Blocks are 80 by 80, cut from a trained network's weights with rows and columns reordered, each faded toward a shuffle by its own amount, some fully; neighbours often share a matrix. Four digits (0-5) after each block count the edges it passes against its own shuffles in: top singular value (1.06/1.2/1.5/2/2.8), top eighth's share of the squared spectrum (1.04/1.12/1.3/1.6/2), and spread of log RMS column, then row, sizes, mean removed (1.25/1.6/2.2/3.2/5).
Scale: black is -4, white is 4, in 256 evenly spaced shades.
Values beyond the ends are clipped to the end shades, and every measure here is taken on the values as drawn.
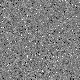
0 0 0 0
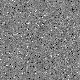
1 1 0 1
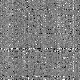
3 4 1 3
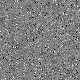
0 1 0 0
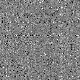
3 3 1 2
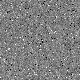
0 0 0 0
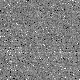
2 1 0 0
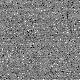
2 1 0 0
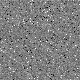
0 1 0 0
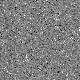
0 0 0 0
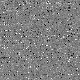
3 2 1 1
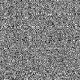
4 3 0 2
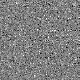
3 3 1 2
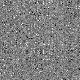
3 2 1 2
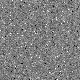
0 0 0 0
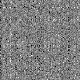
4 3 2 2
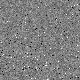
0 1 0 0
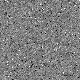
1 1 0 0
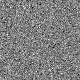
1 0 0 0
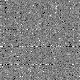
3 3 0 2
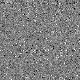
2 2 1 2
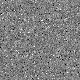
1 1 0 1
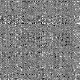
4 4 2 3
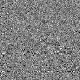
3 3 0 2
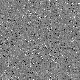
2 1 0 0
